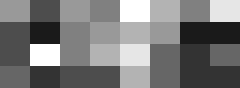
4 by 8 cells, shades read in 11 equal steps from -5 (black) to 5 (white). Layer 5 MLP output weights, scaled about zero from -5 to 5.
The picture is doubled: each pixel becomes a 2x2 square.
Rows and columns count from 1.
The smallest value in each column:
-2 -4 -2 -2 2 -1 -4 -4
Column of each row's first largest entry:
5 5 2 5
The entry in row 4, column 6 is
-1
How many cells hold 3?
0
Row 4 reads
-1 -3 -2 -2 2 -1 -3 -3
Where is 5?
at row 1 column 5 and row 3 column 2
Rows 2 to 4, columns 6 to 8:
1 -4 -4 / -1 -3 -1 / -1 -3 -3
